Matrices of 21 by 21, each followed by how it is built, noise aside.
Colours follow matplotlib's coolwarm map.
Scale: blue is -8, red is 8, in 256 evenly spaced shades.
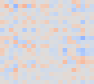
low rank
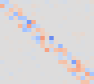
banded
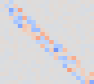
banded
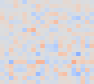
low rank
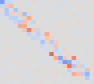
banded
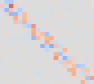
banded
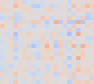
low rank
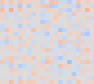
low rank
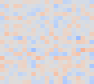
low rank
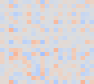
low rank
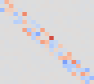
banded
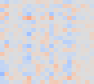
low rank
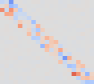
banded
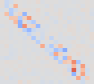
banded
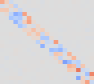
banded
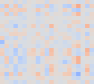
low rank
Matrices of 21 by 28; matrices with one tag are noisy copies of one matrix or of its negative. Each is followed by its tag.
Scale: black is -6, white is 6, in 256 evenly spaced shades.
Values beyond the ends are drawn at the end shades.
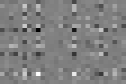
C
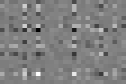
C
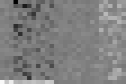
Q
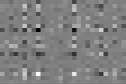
C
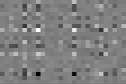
C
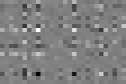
C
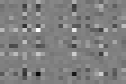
C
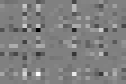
C
